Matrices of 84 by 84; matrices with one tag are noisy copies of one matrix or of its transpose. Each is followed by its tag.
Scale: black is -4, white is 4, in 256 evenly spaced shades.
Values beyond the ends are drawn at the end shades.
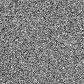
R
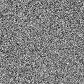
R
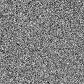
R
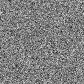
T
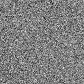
R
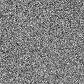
R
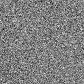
R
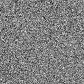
R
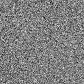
R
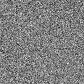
R
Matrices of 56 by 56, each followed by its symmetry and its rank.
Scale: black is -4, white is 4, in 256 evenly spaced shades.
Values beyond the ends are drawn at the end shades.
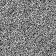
symmetric, full rank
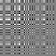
symmetric, rank one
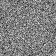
symmetric, full rank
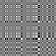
symmetric, rank one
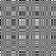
symmetric, rank one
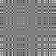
symmetric, rank one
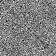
symmetric, full rank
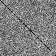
symmetric, full rank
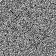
symmetric, full rank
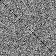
symmetric, full rank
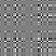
symmetric, rank one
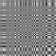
symmetric, rank one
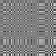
symmetric, rank one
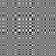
symmetric, rank one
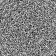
symmetric, full rank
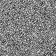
symmetric, full rank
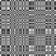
symmetric, rank one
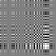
symmetric, rank one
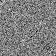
symmetric, full rank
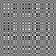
symmetric, rank one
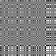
symmetric, rank one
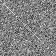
symmetric, full rank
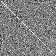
symmetric, full rank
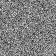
symmetric, full rank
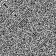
symmetric, full rank
